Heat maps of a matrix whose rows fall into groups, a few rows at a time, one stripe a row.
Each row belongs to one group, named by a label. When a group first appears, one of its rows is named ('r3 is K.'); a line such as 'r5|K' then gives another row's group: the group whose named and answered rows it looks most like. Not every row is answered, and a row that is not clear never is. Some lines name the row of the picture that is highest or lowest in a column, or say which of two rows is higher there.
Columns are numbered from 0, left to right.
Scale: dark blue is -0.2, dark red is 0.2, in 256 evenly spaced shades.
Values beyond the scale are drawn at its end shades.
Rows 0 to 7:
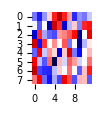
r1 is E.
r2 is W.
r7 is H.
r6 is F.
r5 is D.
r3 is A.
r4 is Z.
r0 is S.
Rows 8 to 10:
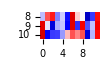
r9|F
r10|F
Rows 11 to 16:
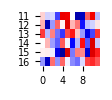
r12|S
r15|W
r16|E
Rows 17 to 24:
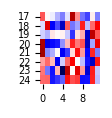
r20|F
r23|D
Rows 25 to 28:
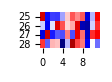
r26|S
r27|W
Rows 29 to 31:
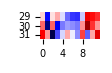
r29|E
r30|E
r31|F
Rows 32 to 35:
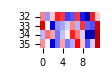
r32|Z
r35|F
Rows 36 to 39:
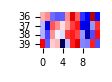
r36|H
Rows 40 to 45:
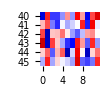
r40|W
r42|E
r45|Z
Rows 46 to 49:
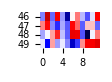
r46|Z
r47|H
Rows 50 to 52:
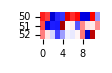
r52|W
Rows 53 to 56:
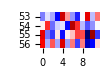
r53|E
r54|H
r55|D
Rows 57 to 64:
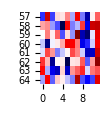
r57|Z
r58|W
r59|Z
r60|S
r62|F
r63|F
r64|Z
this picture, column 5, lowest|62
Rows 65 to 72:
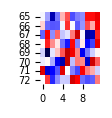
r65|E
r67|Z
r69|S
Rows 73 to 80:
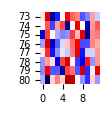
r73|H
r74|Z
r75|W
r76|H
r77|H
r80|S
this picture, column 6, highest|80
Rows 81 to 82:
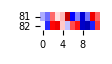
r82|S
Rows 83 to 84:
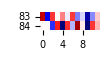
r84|D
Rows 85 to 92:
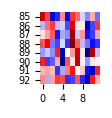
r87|A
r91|A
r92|Z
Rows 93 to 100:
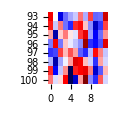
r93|F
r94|A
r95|S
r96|Z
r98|S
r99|D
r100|D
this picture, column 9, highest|97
